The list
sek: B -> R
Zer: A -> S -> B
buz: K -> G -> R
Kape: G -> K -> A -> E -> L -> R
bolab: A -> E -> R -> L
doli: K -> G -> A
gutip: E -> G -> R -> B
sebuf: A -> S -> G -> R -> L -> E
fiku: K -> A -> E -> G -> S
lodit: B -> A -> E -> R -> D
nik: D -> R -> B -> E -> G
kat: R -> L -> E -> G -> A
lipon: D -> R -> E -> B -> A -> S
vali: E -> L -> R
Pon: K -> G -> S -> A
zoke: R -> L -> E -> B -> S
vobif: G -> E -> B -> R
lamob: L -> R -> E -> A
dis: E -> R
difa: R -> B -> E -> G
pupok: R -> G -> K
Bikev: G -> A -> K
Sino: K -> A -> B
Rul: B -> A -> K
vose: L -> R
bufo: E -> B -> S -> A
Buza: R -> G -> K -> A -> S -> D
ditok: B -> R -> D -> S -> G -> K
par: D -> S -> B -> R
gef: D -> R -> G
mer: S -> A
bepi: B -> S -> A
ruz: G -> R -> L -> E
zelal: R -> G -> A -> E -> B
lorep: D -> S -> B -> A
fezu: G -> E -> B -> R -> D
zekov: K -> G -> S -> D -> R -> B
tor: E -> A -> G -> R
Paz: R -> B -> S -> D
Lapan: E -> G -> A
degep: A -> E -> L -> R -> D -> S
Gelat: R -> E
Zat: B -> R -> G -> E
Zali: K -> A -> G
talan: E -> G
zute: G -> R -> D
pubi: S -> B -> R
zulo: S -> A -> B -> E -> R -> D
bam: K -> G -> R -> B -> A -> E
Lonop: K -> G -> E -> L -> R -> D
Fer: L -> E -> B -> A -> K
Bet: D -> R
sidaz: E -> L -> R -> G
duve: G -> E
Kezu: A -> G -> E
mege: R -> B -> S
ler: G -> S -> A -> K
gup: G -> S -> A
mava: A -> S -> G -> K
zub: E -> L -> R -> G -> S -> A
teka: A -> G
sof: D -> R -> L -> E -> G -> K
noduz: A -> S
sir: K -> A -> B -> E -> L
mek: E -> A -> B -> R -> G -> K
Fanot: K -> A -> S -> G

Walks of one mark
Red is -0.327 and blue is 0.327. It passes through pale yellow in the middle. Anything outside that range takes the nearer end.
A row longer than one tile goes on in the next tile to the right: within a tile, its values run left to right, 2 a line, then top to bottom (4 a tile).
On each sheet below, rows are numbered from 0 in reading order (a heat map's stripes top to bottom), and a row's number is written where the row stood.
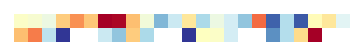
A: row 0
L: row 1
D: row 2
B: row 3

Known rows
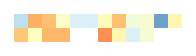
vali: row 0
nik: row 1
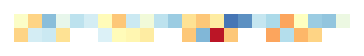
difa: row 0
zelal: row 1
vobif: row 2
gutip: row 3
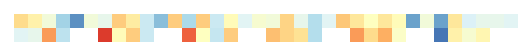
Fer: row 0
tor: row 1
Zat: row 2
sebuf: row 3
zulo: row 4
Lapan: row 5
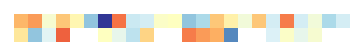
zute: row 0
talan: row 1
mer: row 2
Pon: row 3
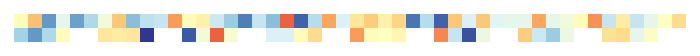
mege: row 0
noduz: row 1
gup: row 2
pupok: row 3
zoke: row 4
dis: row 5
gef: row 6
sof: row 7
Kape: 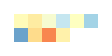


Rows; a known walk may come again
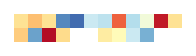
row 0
vobif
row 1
teka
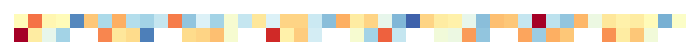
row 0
Fanot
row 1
mava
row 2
Rul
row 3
tor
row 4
par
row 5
bolab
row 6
buz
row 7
zulo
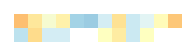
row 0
lamob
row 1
sof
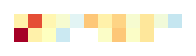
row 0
Zali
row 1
kat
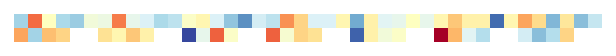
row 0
gutip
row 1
bam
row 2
gup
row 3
sidaz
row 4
Lapan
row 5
fiku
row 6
Paz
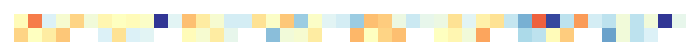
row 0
Lonop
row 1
lipon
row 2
degep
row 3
Buza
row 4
vali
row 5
ruz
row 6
pupok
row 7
bufo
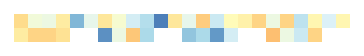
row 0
lodit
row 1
lorep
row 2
Bet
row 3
ditok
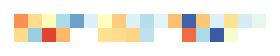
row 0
fezu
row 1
sebuf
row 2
dis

